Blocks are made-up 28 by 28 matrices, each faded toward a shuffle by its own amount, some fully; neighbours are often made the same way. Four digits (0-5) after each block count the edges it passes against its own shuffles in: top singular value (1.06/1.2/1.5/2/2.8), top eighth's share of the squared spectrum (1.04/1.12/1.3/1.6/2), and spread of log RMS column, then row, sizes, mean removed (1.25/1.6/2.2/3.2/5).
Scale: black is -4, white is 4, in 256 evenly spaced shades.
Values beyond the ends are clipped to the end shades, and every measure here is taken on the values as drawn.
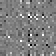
3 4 2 1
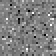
1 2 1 0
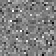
2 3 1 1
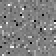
0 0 0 0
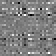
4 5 1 3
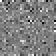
3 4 1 2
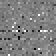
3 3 0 1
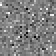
1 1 0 0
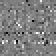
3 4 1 2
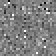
2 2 1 0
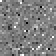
1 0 0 0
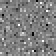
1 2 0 0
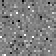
0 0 0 0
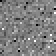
1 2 0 0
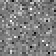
1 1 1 0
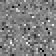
0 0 0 0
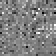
3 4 1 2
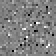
1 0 0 0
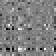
4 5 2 2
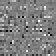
3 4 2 1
